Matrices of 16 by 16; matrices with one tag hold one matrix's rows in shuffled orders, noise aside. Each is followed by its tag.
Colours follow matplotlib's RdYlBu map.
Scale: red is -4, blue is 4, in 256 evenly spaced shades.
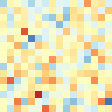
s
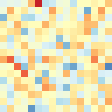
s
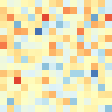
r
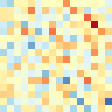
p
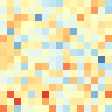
r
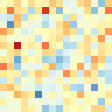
r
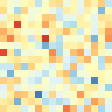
r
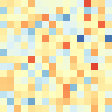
p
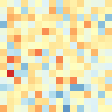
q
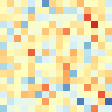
p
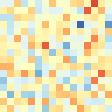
p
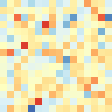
s
